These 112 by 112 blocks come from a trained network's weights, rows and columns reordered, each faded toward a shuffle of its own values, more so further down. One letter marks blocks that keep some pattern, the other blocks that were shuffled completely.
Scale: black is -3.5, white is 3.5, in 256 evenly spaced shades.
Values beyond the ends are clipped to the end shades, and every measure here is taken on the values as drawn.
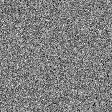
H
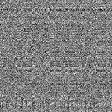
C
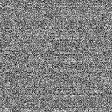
C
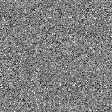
C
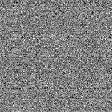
C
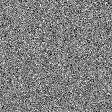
H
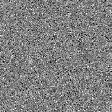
C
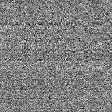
C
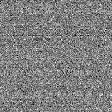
C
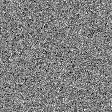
H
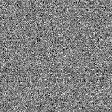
C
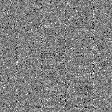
C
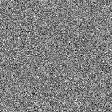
C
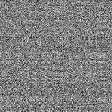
C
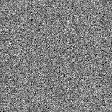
C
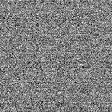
C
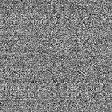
C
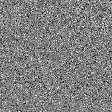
C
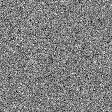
H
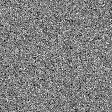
H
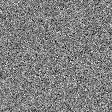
H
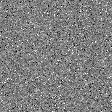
H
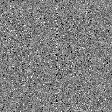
C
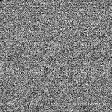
C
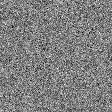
H
